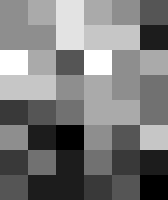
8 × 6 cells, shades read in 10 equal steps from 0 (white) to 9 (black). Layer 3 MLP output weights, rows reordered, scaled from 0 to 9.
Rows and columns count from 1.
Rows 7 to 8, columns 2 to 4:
5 8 5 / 8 8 7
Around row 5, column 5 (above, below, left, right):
4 6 3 5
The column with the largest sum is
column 6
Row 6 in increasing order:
2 4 4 6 8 9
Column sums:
34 39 42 27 36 46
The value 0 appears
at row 3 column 1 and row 3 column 4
